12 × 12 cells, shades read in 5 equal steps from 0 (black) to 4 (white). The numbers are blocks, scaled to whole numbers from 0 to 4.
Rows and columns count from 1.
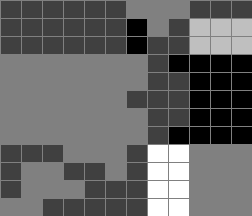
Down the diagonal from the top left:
1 1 1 2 2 2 2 1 4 2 2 2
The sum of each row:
15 18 17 15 16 15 16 15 24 24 24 23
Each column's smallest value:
1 1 1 1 1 1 0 1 0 0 0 0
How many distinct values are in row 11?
3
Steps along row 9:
same same up same same down up same down same same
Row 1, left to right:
1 1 1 1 1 1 2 2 2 1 1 1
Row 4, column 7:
2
